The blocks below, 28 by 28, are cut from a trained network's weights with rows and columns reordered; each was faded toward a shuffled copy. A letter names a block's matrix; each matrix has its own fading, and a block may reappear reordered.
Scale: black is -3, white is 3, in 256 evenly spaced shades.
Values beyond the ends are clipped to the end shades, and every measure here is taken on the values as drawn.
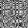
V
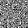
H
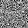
H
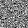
H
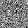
H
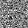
H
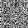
V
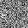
V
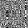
V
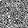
H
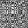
V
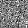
H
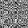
V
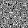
H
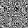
V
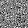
H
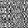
V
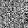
V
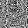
V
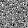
H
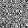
V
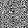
V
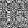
V
